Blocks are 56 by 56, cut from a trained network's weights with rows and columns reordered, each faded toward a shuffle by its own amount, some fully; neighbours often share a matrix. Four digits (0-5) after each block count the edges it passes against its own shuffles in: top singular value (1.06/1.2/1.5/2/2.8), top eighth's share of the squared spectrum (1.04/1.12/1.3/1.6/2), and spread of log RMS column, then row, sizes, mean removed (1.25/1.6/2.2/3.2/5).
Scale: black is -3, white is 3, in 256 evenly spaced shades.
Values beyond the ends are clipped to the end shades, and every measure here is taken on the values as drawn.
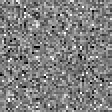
3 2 2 1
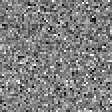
1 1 0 0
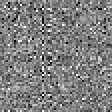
4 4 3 1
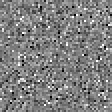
0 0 0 0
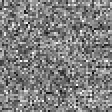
3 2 0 1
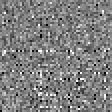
3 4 2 2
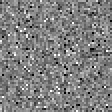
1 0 0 0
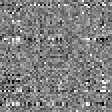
4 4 2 2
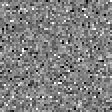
0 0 0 1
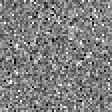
2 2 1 0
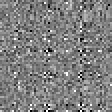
4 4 3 2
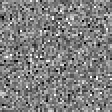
2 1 0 0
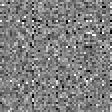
4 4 2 1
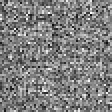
3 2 0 1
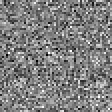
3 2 0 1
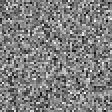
1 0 0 0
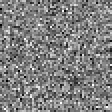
2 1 0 0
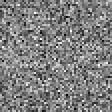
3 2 0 0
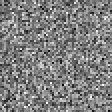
1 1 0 0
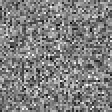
2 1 0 0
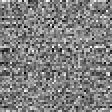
4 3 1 2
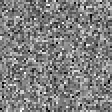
0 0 0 0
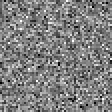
1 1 0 0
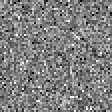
0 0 0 0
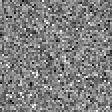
0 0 0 0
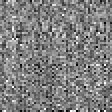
3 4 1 2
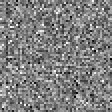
2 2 0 0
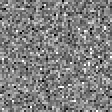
0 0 0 0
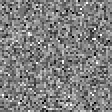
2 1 0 0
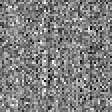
3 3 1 1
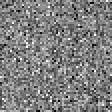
1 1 0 0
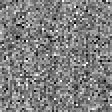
2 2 1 0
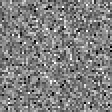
0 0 0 0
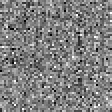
2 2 1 0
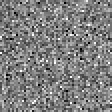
1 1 0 1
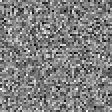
3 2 0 0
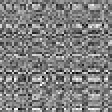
5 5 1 4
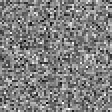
2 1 0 0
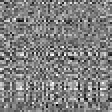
5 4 1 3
